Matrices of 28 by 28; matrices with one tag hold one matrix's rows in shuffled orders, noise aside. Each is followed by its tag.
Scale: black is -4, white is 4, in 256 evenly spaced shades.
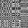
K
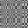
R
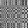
R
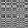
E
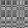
E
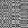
K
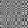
R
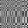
R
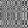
R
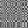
R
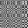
R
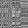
K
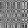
R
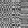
K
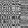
K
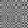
R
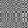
R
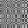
R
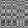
E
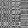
K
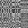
K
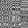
K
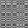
E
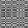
E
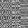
K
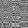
K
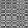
E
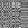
K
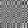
R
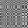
R
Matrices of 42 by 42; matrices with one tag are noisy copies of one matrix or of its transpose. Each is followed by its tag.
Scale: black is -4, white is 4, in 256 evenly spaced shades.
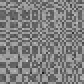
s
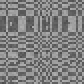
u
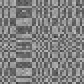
u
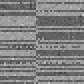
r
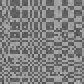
s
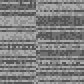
r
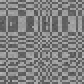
u
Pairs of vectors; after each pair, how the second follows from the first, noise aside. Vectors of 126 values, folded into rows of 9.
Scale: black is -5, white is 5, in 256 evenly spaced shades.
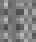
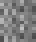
wrapped around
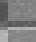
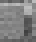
wrapped around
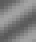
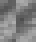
wrapped around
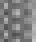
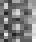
scaled up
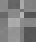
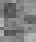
wrapped around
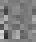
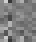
wrapped around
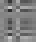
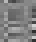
wrapped around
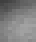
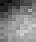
scaled up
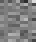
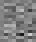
wrapped around
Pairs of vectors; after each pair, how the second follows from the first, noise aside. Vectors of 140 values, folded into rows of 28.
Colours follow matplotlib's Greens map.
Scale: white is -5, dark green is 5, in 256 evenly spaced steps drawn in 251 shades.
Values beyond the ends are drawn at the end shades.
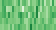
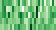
scaled up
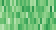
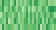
sign-scrambled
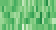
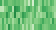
reversed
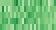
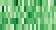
scaled up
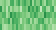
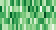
scaled up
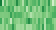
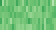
shrunk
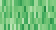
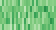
sign-scrambled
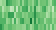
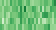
reversed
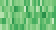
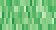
sign-scrambled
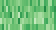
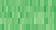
shrunk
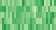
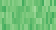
shrunk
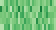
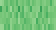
shrunk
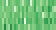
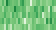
sign-scrambled
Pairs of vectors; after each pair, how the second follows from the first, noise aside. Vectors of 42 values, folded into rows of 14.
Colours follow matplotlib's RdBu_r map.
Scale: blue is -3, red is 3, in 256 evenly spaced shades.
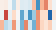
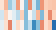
wrapped around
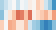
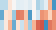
sign-scrambled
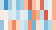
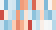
wrapped around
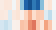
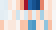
sign-scrambled
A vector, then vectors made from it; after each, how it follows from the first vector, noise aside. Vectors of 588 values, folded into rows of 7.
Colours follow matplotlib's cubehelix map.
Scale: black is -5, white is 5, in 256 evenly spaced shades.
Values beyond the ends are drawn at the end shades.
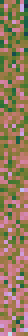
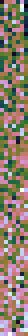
scaled up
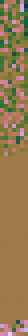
partly zeroed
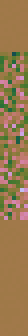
partly zeroed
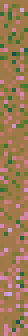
partly zeroed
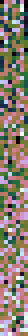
scaled up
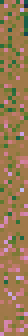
partly zeroed
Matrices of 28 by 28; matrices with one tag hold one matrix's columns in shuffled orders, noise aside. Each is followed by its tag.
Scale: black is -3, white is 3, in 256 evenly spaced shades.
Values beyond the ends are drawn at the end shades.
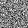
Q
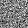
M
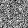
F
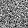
M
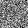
F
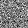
M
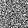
Q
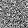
M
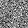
M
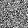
Q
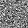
M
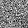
M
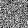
F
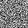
Q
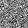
M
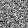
M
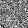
F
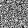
F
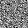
F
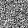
F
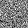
M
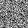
Q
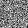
F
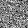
F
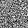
M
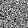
Q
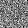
F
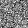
F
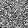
Q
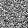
M
